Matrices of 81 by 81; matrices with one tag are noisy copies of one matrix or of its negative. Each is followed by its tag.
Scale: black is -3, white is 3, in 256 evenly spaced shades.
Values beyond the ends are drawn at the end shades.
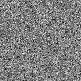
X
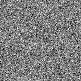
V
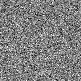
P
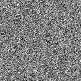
X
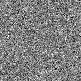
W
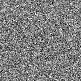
P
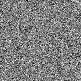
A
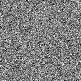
A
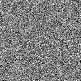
A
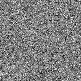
W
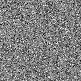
X
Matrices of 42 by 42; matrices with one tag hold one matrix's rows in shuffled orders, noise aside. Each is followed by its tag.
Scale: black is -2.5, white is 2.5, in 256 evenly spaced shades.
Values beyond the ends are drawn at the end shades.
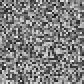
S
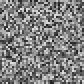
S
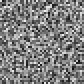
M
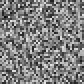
S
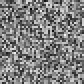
S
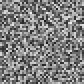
M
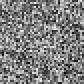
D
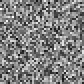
S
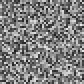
M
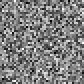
S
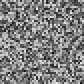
D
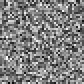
D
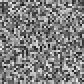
M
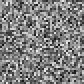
S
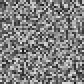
M
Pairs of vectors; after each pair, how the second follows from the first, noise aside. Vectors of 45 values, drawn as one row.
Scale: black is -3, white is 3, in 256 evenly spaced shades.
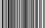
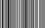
partly zeroed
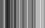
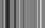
partly zeroed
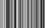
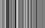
partly zeroed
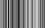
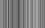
shrunk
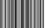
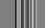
partly zeroed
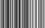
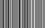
partly zeroed
